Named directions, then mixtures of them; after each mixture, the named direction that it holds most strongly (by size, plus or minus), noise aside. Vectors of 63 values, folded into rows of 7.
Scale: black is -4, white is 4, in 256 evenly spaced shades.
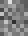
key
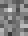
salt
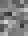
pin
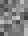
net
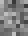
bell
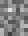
salt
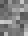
net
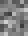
pin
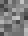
net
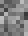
net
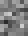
pin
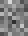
key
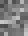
net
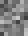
net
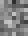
bell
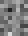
salt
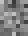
bell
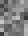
net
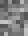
net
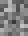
salt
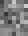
bell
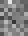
key
